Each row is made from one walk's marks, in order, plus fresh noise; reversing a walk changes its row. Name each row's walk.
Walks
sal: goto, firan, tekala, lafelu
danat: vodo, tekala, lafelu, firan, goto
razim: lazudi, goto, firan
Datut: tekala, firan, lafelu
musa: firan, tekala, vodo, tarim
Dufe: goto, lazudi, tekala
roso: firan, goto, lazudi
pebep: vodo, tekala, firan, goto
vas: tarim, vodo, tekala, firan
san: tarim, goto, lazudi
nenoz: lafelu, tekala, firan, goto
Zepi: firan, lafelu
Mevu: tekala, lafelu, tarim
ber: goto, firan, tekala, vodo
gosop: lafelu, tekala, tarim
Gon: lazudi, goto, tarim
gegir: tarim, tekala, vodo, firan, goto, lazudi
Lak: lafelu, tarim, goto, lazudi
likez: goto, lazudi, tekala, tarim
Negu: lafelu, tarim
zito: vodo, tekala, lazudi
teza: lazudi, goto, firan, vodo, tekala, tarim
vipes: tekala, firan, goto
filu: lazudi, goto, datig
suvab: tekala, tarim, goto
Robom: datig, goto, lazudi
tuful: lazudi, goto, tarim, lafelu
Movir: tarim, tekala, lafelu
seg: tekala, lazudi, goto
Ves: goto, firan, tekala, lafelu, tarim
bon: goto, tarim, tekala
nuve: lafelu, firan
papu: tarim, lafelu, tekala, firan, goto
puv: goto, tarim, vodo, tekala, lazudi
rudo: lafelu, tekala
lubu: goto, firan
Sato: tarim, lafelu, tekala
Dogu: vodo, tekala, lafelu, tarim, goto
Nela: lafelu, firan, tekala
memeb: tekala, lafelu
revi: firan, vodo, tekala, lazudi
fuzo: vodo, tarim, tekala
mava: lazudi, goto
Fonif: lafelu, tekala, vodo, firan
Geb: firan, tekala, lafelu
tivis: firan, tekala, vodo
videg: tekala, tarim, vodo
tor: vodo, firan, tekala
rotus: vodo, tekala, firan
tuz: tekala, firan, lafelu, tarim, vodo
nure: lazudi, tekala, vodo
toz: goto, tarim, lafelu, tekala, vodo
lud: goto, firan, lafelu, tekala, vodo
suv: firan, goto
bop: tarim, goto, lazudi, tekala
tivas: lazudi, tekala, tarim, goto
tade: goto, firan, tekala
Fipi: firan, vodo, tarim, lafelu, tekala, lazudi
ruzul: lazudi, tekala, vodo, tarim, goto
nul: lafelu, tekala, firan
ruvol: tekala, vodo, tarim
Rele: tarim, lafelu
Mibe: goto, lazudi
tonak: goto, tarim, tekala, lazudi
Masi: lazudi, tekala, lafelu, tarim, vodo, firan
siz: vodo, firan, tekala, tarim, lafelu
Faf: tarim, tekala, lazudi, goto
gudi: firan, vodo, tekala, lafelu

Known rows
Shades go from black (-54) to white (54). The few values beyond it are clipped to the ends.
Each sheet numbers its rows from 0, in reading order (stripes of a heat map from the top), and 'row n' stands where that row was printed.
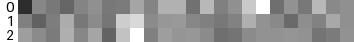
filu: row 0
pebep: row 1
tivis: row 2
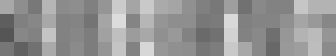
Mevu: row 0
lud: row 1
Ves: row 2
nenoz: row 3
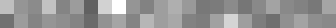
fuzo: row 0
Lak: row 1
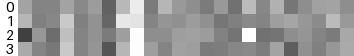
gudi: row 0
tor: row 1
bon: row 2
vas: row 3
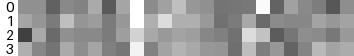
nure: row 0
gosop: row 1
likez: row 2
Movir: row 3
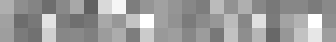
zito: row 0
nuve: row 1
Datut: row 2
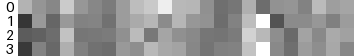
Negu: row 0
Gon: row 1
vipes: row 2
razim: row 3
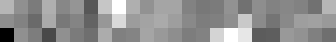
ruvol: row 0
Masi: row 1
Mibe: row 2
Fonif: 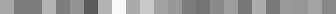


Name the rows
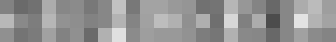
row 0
papu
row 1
Rele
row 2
Dogu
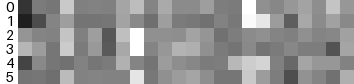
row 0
tade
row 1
suv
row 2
musa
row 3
videg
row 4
roso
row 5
suvab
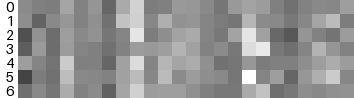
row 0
gegir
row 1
danat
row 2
tonak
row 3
tuful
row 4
tuz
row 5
sal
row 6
teza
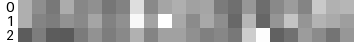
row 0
Sato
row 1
rudo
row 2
seg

